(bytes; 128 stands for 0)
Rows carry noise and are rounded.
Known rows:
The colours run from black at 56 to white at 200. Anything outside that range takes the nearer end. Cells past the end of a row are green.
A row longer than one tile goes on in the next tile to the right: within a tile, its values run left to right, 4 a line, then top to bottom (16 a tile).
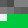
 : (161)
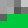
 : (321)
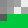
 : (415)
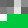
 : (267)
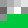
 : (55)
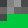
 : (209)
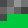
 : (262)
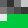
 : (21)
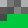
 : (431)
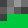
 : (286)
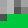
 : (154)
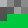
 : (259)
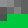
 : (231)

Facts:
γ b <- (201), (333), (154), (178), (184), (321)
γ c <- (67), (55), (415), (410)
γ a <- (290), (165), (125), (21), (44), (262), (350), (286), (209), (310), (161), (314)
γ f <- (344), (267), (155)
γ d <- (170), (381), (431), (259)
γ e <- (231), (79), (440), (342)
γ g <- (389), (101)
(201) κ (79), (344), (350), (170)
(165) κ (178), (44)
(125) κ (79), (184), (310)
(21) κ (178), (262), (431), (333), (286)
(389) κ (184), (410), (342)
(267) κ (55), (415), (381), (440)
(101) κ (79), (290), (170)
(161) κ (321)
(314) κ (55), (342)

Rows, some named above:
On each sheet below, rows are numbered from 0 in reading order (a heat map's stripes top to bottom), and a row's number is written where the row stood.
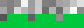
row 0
(67)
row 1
(184)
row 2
(55)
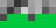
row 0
(170)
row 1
(154)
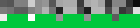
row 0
(161)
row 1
(389)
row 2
(342)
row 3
(342)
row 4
(79)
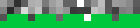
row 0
(170)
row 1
(154)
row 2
(178)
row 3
(314)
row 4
(440)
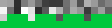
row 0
(201)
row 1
(101)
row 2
(344)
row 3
(381)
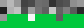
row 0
(342)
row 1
(125)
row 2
(44)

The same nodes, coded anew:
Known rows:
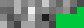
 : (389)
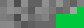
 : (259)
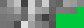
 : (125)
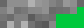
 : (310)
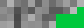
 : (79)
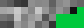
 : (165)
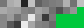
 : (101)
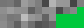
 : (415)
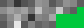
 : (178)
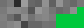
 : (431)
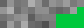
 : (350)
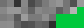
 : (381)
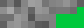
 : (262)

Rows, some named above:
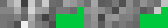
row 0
(125)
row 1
(170)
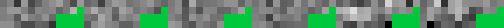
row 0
(381)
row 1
(44)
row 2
(231)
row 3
(259)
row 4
(267)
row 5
(161)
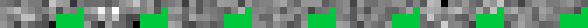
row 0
(55)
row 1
(314)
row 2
(440)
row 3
(67)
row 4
(231)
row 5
(201)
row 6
(44)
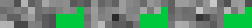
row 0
(342)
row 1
(154)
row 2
(184)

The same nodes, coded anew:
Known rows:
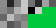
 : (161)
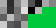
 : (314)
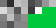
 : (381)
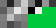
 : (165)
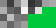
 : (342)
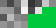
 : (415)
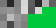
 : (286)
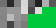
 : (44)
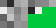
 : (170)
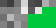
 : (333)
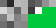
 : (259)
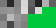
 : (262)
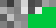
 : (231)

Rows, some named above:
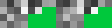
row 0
(342)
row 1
(178)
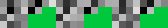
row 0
(389)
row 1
(101)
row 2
(314)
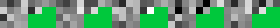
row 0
(79)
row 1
(154)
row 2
(431)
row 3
(389)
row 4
(44)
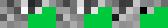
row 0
(55)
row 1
(67)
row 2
(201)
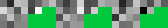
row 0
(381)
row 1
(184)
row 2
(125)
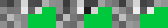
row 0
(154)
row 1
(267)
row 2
(440)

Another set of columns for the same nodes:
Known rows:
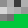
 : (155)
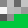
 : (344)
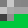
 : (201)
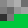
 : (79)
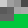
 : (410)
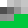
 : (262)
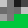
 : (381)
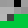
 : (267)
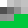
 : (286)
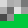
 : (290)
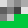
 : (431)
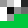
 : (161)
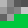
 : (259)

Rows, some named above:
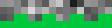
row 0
(231)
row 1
(389)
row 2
(381)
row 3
(342)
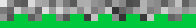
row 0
(314)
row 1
(125)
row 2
(389)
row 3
(170)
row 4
(440)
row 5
(170)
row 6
(184)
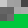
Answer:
(67)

